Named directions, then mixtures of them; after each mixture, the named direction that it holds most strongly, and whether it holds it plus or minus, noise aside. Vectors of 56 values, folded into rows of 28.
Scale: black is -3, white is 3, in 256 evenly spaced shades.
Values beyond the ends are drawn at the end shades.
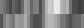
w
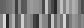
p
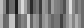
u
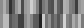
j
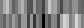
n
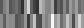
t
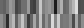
j, minus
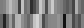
j, minus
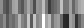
n, minus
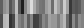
u, minus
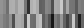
t, minus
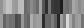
w, minus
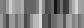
w, minus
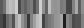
j, minus
